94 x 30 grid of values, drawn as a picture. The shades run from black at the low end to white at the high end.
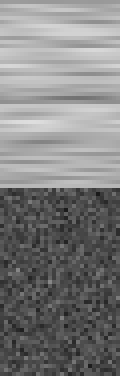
The table splits into 2 rows of 1 panel. Panel 1,1: high, streaked across. Panel 2,1: low, fine-grained.
